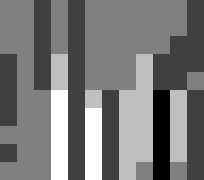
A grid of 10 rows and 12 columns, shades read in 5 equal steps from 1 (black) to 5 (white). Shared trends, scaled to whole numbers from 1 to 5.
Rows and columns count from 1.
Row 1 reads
3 3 2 3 2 3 3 3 3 3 3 2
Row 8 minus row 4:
1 0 1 1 0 2 -1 1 0 -1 2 0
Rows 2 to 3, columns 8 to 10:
3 3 3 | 3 3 3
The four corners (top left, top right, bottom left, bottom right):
3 2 3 2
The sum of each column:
25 30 25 42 20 39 25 35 36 18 31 21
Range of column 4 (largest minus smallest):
2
